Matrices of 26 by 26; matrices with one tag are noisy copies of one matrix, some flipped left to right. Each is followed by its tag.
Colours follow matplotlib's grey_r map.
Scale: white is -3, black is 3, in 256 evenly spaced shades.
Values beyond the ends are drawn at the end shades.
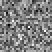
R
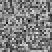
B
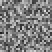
R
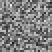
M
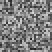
B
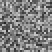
M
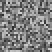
B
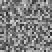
R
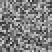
M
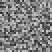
M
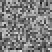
B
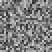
R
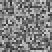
B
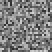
B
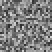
R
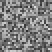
B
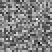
M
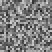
R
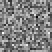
B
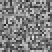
B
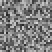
R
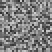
M
